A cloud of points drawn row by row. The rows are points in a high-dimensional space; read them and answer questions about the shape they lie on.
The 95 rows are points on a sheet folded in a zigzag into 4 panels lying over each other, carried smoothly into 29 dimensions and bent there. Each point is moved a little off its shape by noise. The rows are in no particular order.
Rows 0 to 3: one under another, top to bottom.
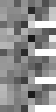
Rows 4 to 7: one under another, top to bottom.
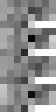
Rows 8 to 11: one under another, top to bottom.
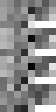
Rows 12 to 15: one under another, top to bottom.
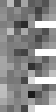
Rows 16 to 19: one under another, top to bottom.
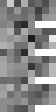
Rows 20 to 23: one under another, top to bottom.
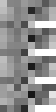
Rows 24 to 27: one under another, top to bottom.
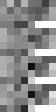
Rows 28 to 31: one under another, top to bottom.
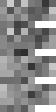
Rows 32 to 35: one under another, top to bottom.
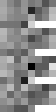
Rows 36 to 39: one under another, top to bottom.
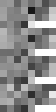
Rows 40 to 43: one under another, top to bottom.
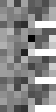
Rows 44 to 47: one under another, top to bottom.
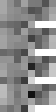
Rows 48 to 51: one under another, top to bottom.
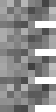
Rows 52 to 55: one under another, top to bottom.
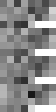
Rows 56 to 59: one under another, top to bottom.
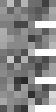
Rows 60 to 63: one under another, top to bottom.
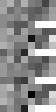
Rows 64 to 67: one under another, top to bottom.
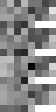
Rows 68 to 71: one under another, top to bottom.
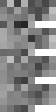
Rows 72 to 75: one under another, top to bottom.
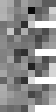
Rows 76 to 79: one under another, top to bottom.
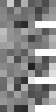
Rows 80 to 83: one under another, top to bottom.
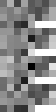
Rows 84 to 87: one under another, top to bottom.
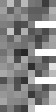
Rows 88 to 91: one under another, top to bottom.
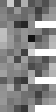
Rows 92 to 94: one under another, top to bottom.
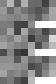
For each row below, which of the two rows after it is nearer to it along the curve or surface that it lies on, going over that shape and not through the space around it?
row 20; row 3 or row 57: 57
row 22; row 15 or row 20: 15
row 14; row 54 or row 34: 54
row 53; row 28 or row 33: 28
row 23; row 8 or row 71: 8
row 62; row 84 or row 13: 84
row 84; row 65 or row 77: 77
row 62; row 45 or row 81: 45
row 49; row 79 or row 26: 26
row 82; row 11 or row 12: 11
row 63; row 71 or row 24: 24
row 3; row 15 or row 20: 15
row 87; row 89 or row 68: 68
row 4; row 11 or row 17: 11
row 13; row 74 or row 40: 40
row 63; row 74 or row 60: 74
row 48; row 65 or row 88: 88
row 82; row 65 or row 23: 23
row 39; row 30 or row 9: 9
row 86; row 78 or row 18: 78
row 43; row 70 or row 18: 18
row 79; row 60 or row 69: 69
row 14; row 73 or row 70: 70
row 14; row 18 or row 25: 25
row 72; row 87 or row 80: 87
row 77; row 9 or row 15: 15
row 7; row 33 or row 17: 33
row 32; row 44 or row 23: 44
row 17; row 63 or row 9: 63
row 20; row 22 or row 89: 89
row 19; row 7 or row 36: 7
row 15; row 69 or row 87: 69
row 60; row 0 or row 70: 70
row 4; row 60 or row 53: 60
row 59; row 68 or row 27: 27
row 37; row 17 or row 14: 14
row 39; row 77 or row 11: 11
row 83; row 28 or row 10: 10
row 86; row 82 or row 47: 82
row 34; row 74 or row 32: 74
